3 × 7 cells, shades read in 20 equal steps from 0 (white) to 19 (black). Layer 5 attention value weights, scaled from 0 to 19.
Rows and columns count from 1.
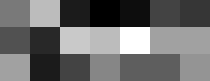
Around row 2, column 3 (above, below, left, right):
17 14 16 5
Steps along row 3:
up down down up same down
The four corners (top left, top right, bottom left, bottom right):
10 15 7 8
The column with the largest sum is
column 2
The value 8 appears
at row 3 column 7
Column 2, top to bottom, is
5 16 17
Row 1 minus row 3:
3 -12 3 10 6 2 7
